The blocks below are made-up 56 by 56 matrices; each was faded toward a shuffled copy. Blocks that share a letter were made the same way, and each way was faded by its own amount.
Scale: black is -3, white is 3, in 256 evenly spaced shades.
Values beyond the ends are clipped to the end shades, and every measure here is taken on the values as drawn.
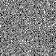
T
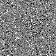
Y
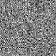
T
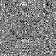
T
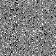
Y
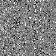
Y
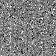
Y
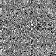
T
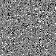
Y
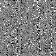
Y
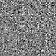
T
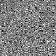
T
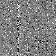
Y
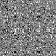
T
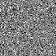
T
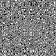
T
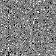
Y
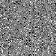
Y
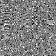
T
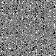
Y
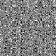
T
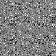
T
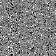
Y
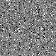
Y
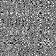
T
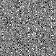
Y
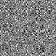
T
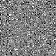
T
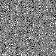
Y
